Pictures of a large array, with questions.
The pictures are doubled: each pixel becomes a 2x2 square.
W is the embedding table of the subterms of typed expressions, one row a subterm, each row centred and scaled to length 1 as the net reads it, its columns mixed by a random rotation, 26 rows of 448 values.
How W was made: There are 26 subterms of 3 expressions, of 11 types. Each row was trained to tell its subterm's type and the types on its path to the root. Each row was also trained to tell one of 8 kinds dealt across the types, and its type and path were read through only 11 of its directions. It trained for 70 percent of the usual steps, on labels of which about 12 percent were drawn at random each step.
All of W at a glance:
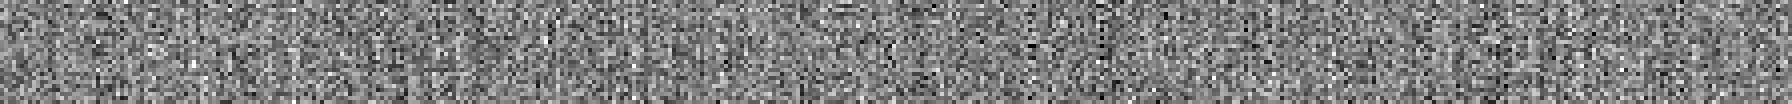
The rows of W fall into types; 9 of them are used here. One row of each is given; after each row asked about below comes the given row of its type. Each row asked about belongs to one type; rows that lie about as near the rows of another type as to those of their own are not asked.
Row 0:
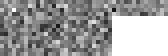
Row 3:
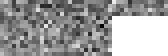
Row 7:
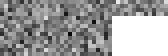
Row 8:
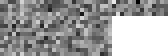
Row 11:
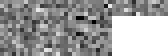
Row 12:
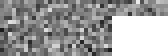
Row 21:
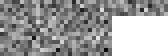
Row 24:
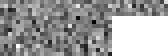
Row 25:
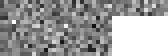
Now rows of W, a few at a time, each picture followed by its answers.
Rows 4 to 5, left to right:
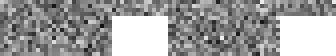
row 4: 0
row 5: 24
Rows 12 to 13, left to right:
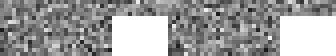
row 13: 11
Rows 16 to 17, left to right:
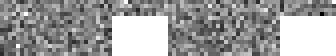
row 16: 7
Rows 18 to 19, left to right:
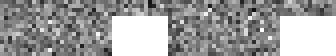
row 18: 21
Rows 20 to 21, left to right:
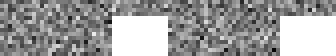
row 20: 7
